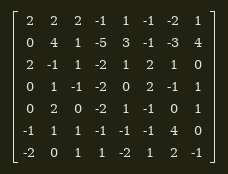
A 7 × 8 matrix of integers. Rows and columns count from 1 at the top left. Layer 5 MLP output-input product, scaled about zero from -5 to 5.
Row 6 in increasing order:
-1 -1 -1 -1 0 1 1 4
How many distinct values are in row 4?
5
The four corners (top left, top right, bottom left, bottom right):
2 1 -2 -1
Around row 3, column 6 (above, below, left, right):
-1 2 1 1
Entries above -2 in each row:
7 6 7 7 7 8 6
